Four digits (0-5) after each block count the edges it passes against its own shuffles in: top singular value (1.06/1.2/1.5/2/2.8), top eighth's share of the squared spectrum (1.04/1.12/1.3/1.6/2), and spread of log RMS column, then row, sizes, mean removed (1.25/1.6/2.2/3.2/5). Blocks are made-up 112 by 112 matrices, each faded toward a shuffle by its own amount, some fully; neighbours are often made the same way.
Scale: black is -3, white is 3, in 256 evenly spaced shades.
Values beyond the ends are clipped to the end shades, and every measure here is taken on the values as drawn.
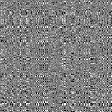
5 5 4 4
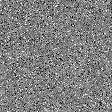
2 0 0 0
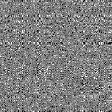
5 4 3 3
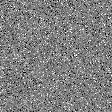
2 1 0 0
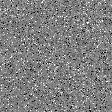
3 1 0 0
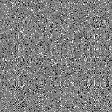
4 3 2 1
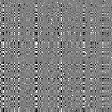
5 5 4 4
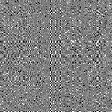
5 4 3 3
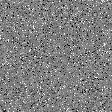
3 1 0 0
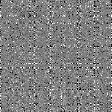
4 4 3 3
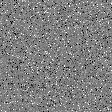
0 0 0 0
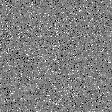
2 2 1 1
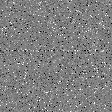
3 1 0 0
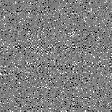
4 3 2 2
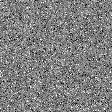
0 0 0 0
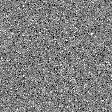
0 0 0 0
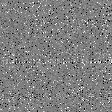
3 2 0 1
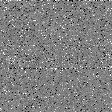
3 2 0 1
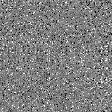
4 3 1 1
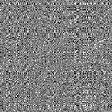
5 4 3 3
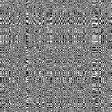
5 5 4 4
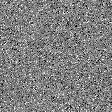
1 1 0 0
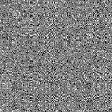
5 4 3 3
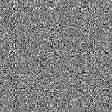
4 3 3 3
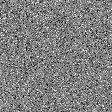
2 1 0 0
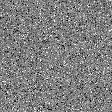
2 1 0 0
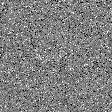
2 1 0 0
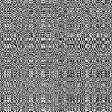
5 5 4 4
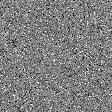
1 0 0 0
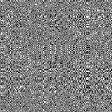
5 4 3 3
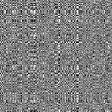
5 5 4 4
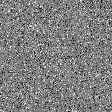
0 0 0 0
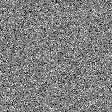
1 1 0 0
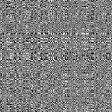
5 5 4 4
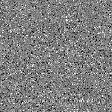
3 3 1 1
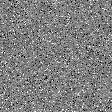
1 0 0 0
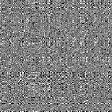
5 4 3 3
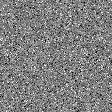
2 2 0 0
